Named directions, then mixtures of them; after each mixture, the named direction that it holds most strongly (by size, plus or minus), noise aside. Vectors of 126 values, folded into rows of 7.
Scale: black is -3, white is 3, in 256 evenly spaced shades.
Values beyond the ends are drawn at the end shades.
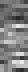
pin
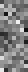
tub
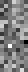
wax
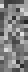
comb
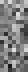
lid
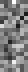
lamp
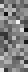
tub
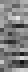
pin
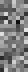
tub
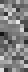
tub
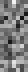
lamp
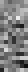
pin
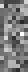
comb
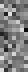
tub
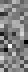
wax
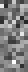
lamp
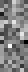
wax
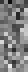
lid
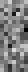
lid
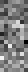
wax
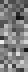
lid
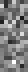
lamp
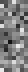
lamp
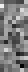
comb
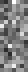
wax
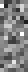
comb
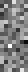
wax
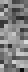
wax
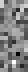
lid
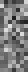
comb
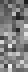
lid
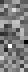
wax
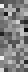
tub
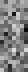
lid
